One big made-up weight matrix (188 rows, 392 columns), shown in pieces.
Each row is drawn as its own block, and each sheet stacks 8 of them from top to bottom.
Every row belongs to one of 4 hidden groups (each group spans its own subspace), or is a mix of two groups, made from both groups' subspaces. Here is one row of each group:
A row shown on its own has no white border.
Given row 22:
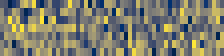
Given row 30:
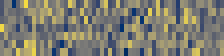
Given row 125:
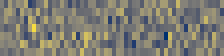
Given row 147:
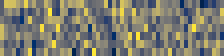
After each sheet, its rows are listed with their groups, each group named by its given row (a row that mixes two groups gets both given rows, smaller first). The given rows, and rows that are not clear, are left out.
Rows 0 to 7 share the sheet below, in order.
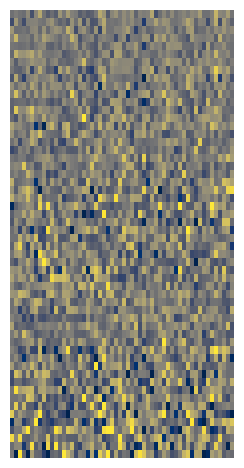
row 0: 147
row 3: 22 and 30
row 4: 125
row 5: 22
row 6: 147
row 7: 30
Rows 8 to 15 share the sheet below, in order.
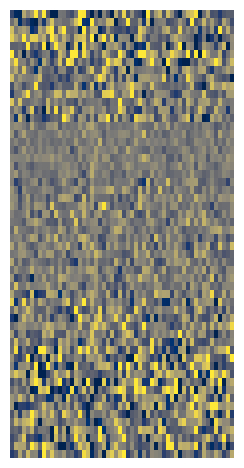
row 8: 22
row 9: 30
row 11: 22 and 125
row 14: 125
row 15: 147
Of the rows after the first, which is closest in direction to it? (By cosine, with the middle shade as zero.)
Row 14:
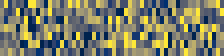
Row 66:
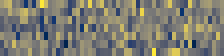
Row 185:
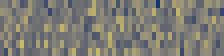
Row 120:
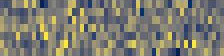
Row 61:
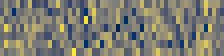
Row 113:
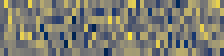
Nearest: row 113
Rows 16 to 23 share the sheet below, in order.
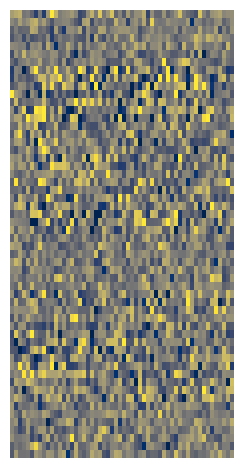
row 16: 22
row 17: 30
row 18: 125
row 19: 125
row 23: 125
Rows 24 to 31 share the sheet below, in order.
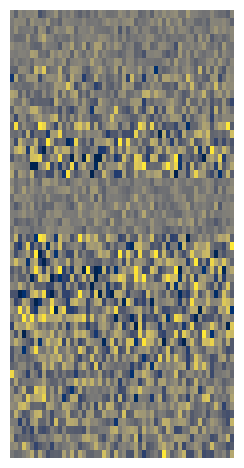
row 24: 125
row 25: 147
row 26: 125
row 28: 125
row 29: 22
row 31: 22
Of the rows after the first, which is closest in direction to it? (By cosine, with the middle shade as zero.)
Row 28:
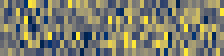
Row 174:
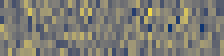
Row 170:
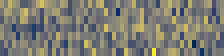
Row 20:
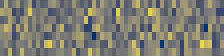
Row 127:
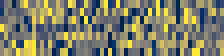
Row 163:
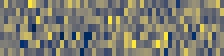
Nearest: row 163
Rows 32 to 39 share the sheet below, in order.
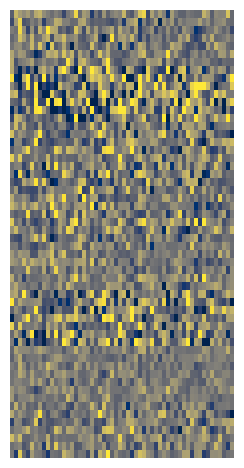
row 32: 125
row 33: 125
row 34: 30
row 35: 22
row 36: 22
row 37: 30
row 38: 125
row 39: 30
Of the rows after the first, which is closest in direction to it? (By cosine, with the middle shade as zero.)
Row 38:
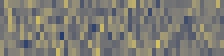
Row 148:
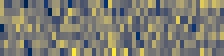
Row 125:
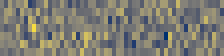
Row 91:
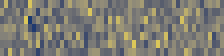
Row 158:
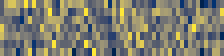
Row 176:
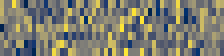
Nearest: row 91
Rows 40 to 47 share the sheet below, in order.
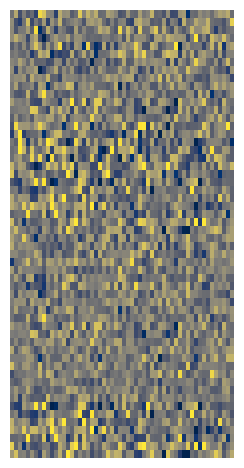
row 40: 125
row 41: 125
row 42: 125
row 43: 22
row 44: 30
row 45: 125
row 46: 30
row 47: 22
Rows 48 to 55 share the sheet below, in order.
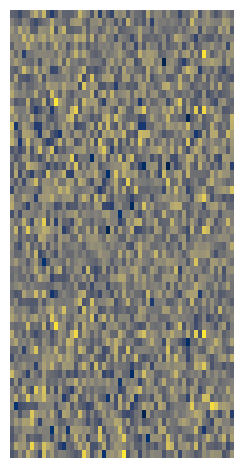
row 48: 22
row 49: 22
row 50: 30 and 125
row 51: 30
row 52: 125
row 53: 22
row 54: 30
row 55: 147
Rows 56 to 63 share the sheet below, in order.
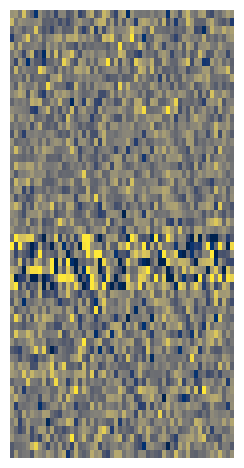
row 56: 30
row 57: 125
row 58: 147
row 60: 147
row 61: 147
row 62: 22
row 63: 125
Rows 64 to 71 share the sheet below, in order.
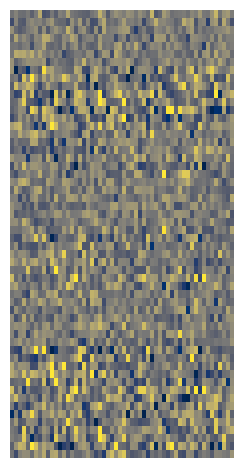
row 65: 147
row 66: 22
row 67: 22
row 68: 22
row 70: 22
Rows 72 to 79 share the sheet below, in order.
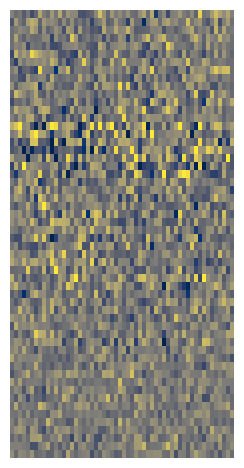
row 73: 125 and 147
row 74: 22
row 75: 125
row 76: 22
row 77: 22 and 30
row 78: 30
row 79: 125
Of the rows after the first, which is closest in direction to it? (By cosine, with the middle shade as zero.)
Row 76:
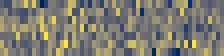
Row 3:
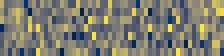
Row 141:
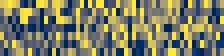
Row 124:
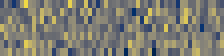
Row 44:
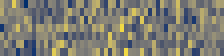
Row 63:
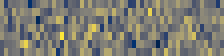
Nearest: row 124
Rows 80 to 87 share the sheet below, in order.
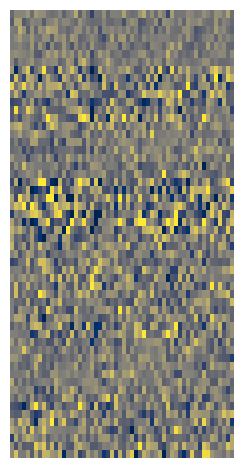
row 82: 22
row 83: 22 and 125
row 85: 125
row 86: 22 and 30
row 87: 22 and 30
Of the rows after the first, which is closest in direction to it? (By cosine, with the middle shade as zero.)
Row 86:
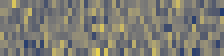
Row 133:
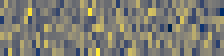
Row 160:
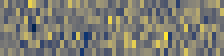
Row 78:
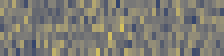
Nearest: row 78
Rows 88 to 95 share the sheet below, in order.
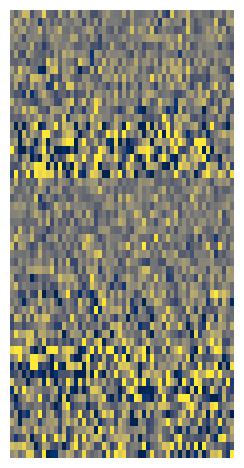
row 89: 22 and 125
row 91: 30 and 125
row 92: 147
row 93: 147
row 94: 22
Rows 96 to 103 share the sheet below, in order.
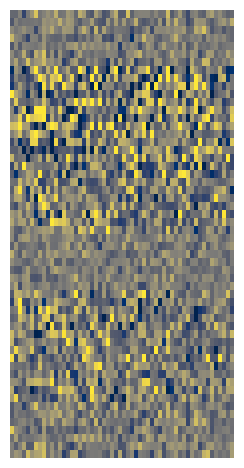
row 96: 30
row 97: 30
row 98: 22
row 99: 125
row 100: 22 and 30
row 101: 125
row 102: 147
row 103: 30
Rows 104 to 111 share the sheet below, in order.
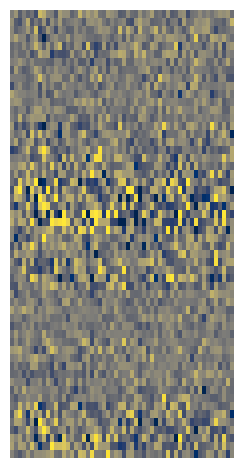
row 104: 125
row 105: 30
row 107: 125
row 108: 147
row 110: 22
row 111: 125
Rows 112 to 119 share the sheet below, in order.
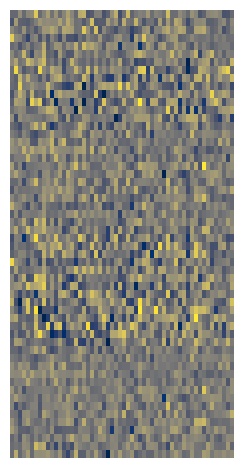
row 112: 22 and 30
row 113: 22 and 125
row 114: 22
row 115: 30
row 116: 30
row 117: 125
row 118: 22
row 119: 30 and 125
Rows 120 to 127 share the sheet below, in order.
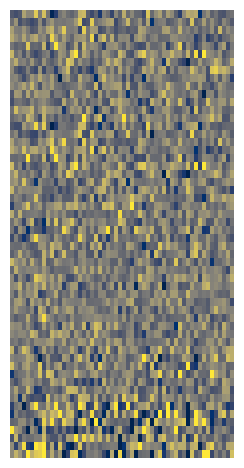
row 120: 22
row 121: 147
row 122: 22
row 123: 30
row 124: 22 and 30
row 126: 30
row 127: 30
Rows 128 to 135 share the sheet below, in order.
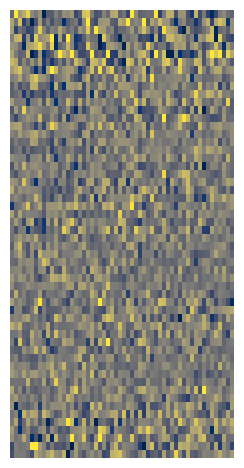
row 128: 147
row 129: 22
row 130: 22
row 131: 30
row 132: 125
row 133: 30
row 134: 22
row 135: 125 and 147
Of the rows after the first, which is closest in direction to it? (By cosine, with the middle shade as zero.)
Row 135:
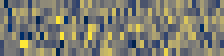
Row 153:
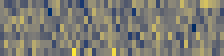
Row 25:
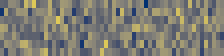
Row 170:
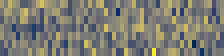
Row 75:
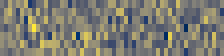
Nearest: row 25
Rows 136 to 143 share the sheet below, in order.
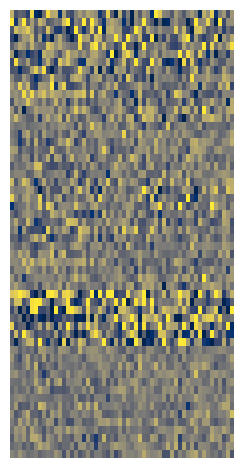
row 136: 147
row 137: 22
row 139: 30
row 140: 22
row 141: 22
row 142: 125
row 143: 22 and 125
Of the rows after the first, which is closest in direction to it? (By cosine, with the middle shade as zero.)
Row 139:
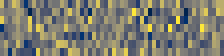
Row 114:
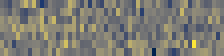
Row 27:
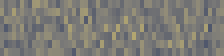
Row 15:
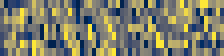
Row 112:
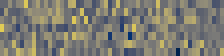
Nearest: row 27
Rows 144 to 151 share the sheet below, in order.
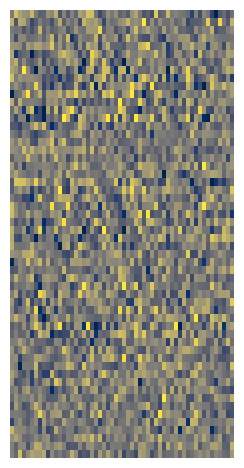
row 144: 147
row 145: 30
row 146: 22
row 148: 30 and 147
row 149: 125
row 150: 22 and 125
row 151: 30
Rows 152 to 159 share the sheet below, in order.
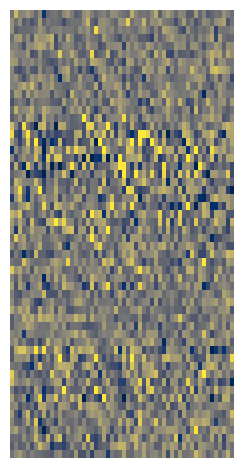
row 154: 30 and 125
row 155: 30 and 125
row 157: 22 and 30
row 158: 147
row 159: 125
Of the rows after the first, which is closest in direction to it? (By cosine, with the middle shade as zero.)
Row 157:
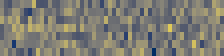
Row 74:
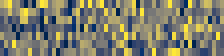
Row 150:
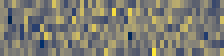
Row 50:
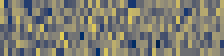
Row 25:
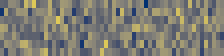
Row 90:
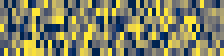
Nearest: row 50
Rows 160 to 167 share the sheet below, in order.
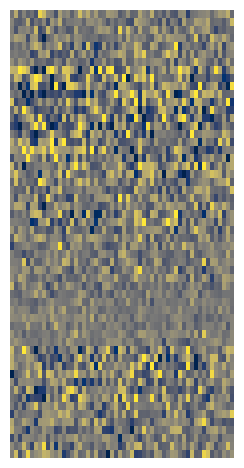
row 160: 125
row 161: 22
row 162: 22
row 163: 125
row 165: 22
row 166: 30
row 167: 30
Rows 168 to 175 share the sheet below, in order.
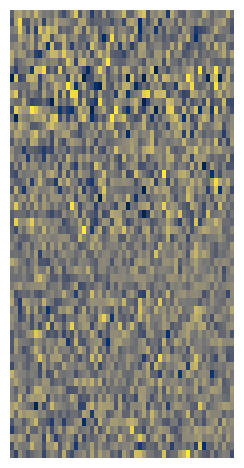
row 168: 125
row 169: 147
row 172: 30 and 125
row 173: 125
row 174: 30
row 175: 22 and 30
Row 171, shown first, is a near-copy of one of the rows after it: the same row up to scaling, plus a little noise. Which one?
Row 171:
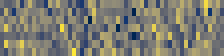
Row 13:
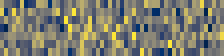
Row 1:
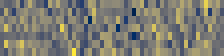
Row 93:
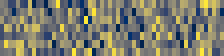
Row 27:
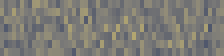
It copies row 1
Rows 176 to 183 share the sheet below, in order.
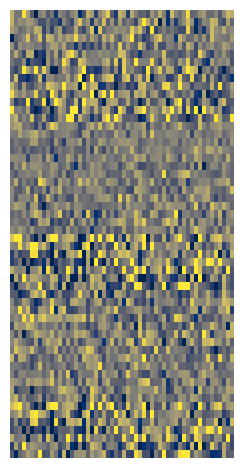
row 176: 30
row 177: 22
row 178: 22
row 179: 125
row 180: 22
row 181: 22
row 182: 147
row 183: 22
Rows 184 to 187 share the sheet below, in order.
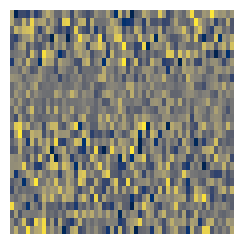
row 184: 147
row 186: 22 and 125
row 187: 30
